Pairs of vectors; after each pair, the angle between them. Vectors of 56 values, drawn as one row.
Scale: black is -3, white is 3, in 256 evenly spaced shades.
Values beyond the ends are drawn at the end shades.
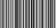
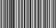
nearly opposite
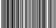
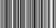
orthogonal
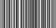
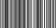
partly opposed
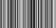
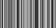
orthogonal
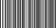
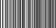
nearly parallel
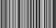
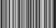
nearly parallel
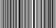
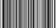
partly aligned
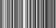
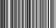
orthogonal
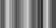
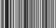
partly opposed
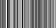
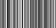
nearly parallel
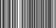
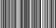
orthogonal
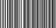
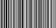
nearly opposite
